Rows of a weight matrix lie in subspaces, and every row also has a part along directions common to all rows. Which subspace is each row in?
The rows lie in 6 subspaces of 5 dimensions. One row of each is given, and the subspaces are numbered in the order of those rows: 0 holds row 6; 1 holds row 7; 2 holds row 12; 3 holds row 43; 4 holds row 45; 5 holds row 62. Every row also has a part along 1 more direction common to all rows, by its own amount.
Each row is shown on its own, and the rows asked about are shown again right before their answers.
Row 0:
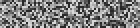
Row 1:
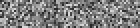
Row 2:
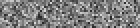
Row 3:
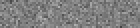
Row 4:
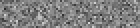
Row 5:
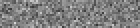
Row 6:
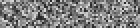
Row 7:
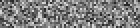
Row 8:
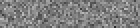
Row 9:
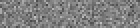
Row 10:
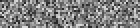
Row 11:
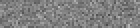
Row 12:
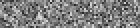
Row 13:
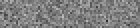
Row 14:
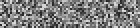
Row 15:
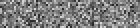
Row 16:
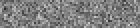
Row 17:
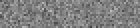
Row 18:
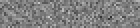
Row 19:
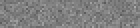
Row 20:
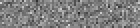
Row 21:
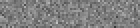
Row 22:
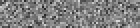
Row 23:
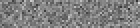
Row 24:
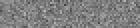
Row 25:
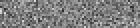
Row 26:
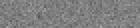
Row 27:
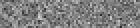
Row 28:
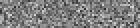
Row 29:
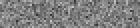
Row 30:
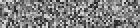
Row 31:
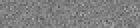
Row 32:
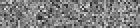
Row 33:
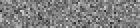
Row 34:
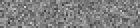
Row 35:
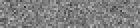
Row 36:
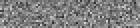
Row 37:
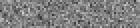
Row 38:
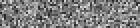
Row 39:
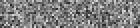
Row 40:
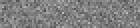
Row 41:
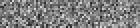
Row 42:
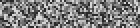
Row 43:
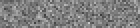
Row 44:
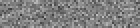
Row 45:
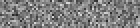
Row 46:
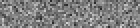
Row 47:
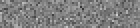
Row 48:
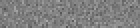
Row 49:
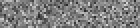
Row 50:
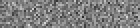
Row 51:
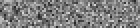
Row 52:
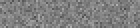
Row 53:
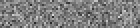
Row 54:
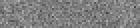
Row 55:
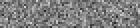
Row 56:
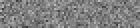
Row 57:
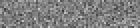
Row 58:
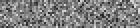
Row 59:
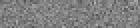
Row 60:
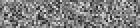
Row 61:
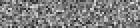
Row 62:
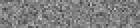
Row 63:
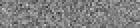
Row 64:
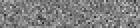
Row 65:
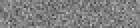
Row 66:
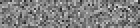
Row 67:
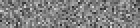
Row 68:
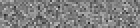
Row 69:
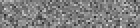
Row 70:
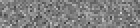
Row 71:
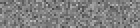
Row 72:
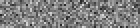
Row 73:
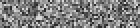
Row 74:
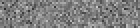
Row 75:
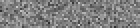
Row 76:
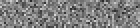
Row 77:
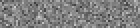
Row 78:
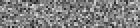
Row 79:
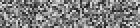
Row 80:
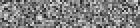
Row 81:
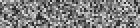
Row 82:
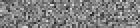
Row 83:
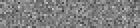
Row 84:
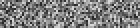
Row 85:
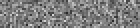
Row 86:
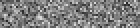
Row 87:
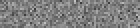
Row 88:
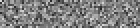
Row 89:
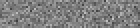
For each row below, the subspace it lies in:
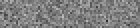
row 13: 1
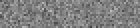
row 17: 2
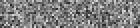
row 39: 4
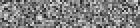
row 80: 5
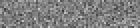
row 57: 0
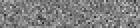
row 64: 4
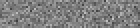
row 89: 4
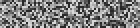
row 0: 0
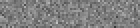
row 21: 2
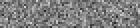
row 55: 2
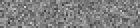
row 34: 2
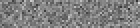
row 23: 5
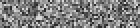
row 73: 1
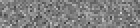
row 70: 4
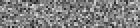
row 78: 5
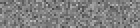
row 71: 0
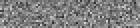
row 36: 1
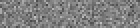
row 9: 0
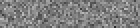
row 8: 2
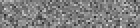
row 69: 4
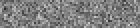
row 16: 1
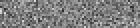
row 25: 0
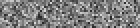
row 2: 1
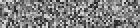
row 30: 0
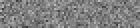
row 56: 2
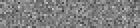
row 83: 0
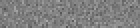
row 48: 0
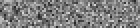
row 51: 3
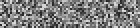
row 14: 1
